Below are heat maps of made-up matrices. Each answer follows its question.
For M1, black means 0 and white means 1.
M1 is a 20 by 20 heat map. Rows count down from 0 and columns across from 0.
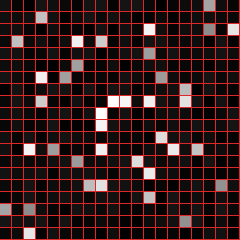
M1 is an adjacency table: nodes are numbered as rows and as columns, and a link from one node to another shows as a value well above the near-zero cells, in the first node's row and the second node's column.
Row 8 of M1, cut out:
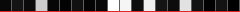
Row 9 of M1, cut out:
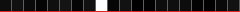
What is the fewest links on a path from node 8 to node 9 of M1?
1
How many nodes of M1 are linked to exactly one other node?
12
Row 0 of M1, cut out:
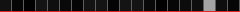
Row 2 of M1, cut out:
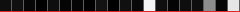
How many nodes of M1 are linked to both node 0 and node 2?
1
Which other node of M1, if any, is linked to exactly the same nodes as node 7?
node 18
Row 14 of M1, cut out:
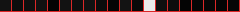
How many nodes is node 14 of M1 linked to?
1
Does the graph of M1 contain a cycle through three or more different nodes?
no
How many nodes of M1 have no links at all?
0
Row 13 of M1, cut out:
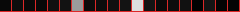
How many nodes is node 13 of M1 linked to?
2
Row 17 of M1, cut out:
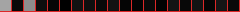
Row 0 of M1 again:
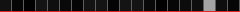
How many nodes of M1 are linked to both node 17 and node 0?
0
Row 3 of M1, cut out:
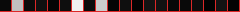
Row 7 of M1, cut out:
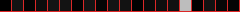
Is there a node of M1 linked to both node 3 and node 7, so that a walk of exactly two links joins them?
no
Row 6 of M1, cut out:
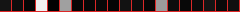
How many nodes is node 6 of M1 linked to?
3
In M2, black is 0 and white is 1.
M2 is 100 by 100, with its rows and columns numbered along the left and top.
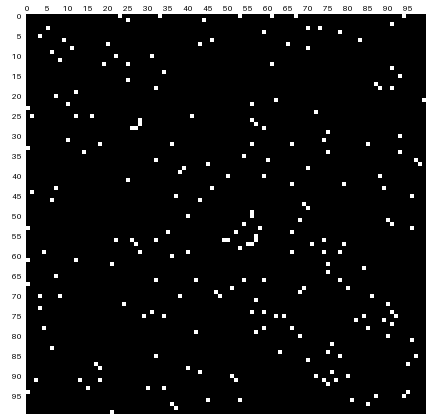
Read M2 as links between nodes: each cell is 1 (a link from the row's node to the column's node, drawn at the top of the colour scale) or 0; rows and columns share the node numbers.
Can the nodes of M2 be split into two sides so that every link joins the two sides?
no
